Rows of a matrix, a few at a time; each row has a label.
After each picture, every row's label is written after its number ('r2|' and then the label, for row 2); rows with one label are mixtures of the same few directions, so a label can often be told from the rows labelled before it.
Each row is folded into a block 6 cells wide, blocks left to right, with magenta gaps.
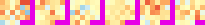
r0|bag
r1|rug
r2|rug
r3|bag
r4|rug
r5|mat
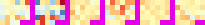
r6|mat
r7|mat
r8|rug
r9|rug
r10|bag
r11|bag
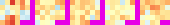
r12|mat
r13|bag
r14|mat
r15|mat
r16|rug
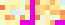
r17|bag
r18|mat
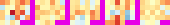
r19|bag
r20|mat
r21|mat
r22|mat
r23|bag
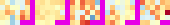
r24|mat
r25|bag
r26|mat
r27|rug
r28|bag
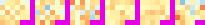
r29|bag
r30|rug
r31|mat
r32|rug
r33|bag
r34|rug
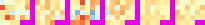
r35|bag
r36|mat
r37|mat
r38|rug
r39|rug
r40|rug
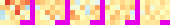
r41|rug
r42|bag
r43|rug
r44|mat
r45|rug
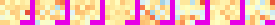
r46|bag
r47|bag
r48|rug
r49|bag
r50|bag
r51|mat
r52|bag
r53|mat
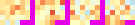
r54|rug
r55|rug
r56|rug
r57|bag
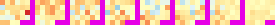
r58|bag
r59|rug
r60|rug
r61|rug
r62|rug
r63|rug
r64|rug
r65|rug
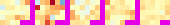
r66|mat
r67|mat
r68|rug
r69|mat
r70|bag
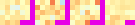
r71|rug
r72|mat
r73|rug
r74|mat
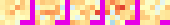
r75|rug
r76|bag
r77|bag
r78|rug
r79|rug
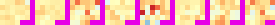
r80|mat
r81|mat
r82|rug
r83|bag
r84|rug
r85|bag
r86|mat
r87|rug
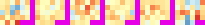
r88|rug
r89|rug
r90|rug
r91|bag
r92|rug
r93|mat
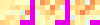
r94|bag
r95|rug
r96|rug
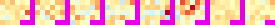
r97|bag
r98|bag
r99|bag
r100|mat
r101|bag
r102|rug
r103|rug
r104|mat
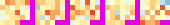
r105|rug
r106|bag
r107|mat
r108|bag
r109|bag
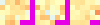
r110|mat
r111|bag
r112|bag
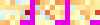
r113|bag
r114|bag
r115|bag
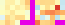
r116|mat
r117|bag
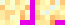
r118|mat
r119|rug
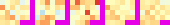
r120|bag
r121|mat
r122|rug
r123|bag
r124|bag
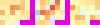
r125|rug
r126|rug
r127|bag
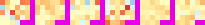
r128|bag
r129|rug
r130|mat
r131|bag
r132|bag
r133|mat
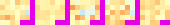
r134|bag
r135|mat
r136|bag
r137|bag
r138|mat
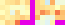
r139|rug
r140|mat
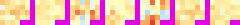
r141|bag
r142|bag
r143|mat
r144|rug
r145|mat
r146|bag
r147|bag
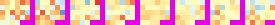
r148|bag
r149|bag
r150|mat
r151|mat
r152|bag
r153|rug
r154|rug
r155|rug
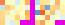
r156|mat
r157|rug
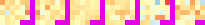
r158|bag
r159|rug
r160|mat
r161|bag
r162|mat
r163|mat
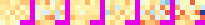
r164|bag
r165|mat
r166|rug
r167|rug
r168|bag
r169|bag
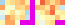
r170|mat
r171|rug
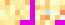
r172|rug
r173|bag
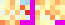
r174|bag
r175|bag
